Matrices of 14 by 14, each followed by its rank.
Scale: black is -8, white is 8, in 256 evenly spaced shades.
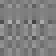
one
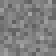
full rank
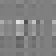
one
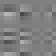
one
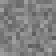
full rank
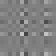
one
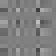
one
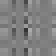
one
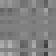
one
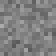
full rank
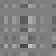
one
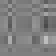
one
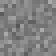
full rank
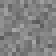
full rank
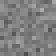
full rank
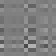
one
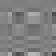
one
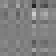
one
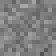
full rank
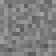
full rank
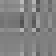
one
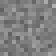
full rank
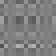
one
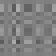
one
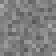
full rank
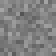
full rank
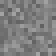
full rank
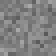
full rank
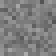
full rank
